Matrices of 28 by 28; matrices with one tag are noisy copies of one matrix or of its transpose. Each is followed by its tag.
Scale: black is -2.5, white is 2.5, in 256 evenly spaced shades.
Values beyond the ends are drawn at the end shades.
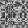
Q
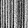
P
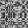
Q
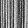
P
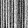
P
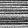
P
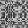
Q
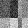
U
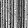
P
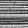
P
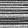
P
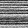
P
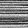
P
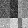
U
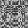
Q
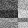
U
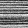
P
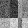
U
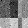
U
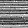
P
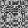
Q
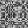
Q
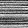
P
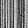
P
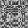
Q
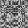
Q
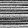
P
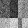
U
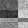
U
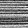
P
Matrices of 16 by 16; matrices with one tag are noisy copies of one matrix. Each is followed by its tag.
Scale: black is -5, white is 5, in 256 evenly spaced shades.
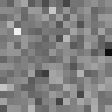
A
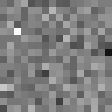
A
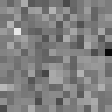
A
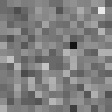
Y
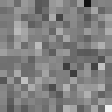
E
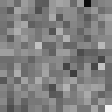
E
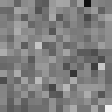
E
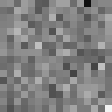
E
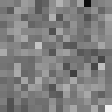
E
